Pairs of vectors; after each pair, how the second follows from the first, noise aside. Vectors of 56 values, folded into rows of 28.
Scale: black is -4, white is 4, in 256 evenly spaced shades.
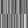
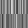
wrapped around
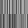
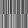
negated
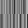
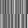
negated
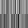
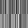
negated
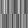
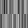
negated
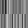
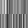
negated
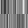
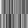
wrapped around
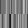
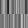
wrapped around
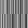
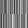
negated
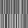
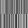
wrapped around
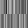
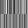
negated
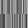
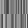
wrapped around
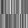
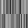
negated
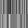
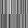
negated
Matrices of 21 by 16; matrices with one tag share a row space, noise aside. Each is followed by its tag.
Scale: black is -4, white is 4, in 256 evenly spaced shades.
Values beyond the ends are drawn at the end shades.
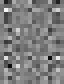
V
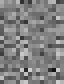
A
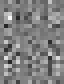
V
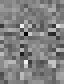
A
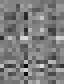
A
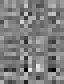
A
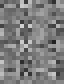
A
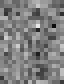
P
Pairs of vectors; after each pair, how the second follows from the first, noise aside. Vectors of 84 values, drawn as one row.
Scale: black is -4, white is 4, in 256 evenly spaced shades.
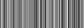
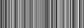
wrapped around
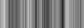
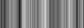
wrapped around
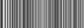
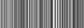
wrapped around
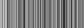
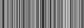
wrapped around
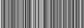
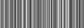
wrapped around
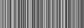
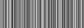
wrapped around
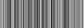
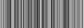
copied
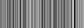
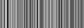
wrapped around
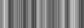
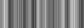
copied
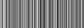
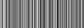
copied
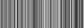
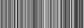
copied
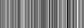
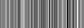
copied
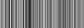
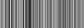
copied
